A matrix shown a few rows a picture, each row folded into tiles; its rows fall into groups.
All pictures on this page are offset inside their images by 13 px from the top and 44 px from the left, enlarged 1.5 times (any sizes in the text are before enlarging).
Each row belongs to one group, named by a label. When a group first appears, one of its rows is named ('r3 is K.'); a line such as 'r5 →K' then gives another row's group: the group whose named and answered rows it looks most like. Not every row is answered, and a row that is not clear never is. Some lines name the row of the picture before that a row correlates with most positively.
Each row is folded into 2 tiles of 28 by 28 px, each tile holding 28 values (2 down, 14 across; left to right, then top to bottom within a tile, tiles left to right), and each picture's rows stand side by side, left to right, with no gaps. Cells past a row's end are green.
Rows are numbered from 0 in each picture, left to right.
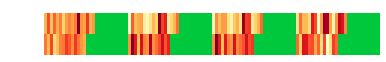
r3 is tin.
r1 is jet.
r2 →jet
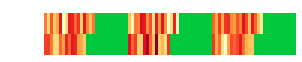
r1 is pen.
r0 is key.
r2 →key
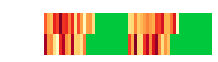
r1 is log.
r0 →pen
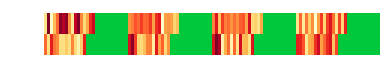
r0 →tin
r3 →jet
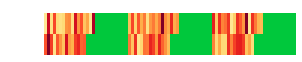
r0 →jet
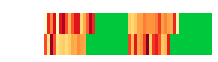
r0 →tin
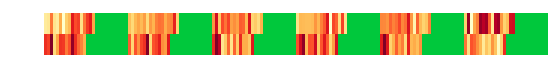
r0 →log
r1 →log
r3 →log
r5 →tin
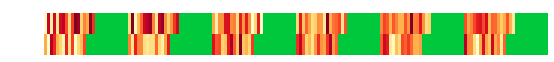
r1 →tin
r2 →pen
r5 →pen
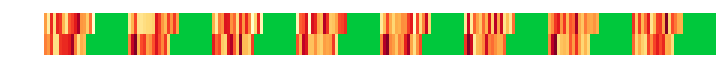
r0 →key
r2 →pen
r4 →log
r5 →jet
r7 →key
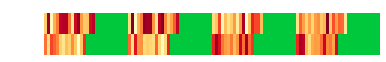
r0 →tin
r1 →tin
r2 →log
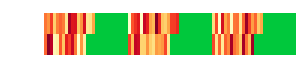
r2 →jet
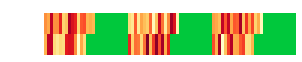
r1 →log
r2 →pen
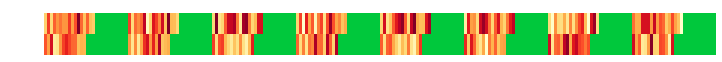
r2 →tin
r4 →tin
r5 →tin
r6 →log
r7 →pen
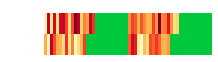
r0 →tin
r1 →key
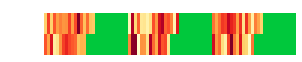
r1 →jet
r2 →pen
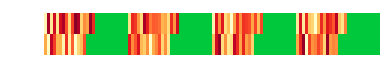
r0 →tin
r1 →tin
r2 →jet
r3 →jet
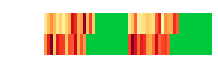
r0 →log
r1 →log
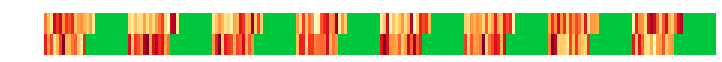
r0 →pen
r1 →log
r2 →log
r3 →key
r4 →log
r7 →tin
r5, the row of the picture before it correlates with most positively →0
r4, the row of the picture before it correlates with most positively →1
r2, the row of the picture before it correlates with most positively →0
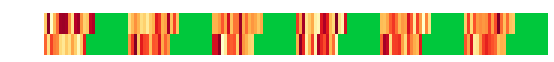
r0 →tin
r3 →key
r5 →jet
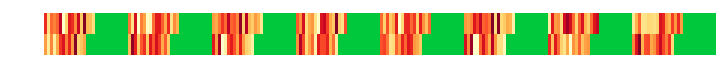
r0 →key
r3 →key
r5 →pen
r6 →tin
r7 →log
